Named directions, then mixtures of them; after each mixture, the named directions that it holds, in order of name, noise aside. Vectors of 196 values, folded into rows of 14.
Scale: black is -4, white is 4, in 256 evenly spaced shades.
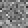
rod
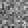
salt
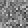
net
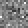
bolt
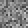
net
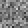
net, salt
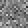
net, rod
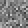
net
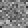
rod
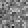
bolt, salt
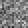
salt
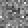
bolt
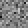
bolt, rod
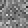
net, rod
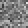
rod, salt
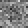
bolt, rod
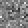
bolt, net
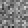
salt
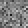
net, salt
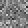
net, rod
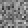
bolt, salt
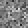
bolt, net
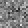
bolt, net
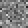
rod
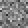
rod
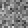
salt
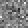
bolt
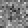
bolt, rod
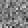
net, salt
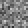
salt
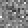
bolt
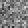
salt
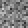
salt
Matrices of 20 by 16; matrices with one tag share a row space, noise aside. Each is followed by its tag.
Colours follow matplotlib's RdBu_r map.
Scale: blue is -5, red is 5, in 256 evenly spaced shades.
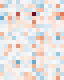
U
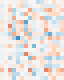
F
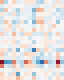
U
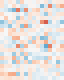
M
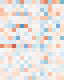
M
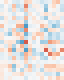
F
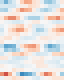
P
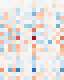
U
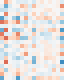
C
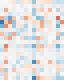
U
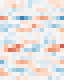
P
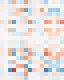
F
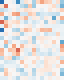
C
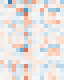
F
